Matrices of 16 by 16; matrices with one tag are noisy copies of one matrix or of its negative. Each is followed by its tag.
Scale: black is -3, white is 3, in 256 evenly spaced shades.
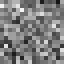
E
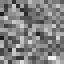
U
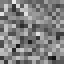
U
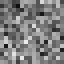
E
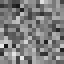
E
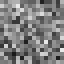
E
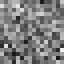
E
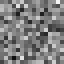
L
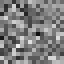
U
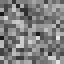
U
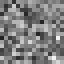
U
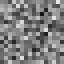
L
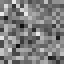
U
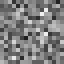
L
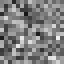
U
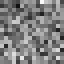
E
